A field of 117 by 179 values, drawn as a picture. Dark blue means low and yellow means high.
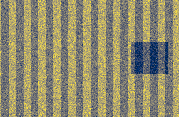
Slope: none. Ninth with the lowest average: middle right. Stripes: upright, repeating 12 times. Odd patch: lower, in the middle right.
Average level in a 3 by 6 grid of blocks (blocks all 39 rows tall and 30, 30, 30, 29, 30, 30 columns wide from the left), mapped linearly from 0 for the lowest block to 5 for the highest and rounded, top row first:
4 5 5 5 4 4
4 5 5 5 0 0
4 5 5 5 4 4
